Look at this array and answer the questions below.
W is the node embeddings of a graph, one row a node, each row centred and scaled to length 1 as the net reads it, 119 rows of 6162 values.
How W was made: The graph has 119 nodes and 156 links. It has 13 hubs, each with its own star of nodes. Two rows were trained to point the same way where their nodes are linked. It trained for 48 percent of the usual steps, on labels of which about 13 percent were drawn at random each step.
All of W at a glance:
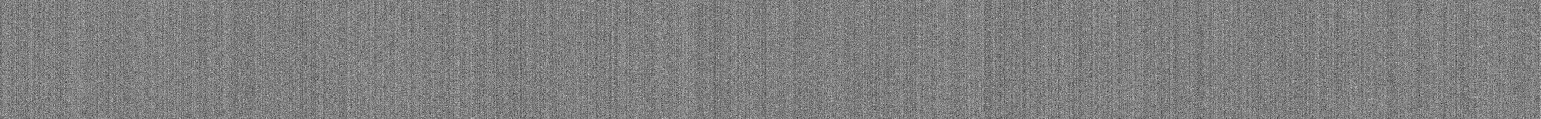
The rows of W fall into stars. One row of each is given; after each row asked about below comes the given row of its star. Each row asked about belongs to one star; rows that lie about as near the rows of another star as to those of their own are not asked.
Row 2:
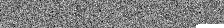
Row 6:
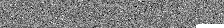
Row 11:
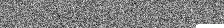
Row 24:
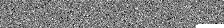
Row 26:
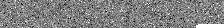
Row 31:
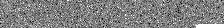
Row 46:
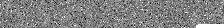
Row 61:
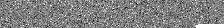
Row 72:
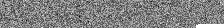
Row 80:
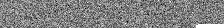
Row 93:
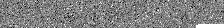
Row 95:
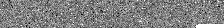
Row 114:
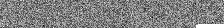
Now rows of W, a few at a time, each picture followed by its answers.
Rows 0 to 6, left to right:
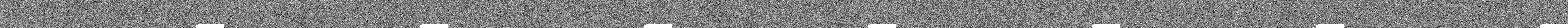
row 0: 72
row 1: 80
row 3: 26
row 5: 2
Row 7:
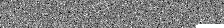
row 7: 24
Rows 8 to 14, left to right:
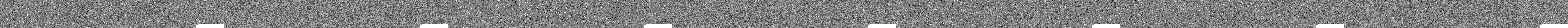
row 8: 72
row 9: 2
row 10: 2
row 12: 72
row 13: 11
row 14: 26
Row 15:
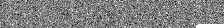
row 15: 61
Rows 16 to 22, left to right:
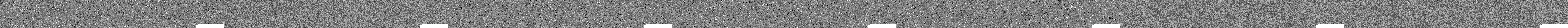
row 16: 61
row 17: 61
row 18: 11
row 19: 2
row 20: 72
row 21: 26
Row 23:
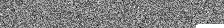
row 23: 11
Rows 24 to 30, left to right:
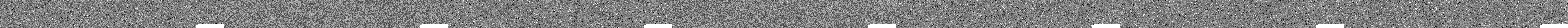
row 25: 80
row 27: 114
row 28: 24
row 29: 72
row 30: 24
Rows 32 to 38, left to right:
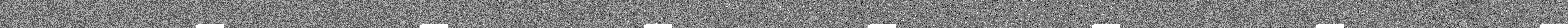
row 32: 61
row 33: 114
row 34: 114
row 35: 11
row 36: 80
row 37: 2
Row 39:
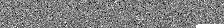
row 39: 80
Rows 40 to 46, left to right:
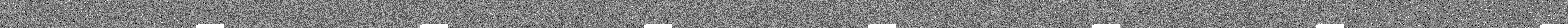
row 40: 24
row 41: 31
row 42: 114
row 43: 6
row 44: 2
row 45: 114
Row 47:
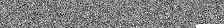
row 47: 80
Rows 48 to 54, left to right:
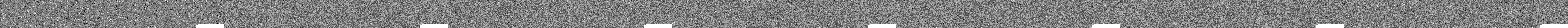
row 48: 93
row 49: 6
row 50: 2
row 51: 6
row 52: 11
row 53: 24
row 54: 61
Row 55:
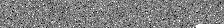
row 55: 61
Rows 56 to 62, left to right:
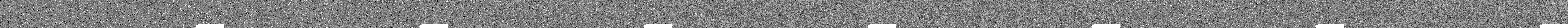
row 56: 95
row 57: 61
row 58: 114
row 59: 26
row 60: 80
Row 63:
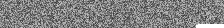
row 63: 114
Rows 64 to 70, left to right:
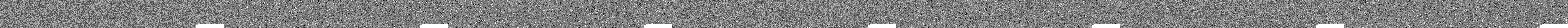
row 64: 24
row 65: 93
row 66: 31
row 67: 93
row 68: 46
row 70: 2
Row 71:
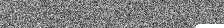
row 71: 72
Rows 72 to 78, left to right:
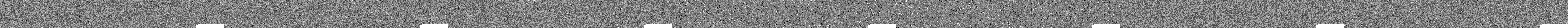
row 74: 80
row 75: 31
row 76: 93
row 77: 93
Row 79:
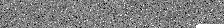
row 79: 46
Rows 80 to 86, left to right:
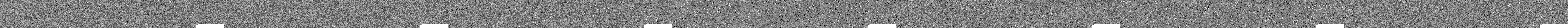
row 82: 95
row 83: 46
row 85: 80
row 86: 11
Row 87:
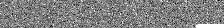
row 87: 24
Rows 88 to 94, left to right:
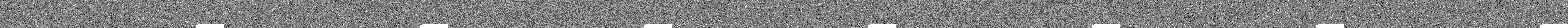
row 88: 114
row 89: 26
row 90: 11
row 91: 114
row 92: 95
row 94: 93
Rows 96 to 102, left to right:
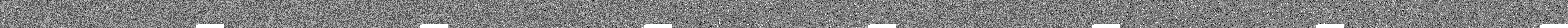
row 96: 46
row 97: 46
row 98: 31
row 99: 31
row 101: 31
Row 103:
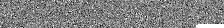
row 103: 24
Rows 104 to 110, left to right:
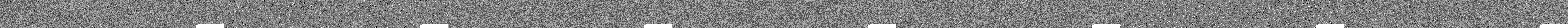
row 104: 11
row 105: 72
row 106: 2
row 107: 72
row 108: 46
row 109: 95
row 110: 24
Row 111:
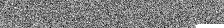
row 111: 31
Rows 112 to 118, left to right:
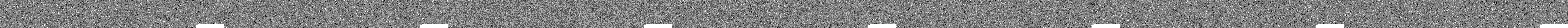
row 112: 114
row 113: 31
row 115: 24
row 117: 80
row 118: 80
